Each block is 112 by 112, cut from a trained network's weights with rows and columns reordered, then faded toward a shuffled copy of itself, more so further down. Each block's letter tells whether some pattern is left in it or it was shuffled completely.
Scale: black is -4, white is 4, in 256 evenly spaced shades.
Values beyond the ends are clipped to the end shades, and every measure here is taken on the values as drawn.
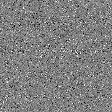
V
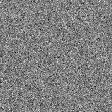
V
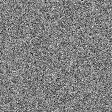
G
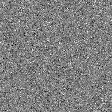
V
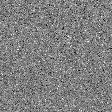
G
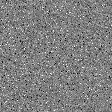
G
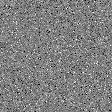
G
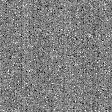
V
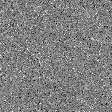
G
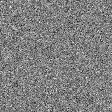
V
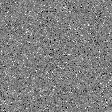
V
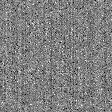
V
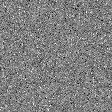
G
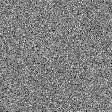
V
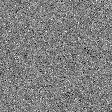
G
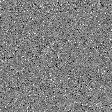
V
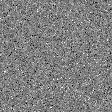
G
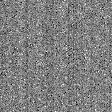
V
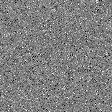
G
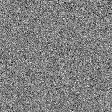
V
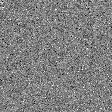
G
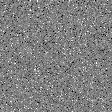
G
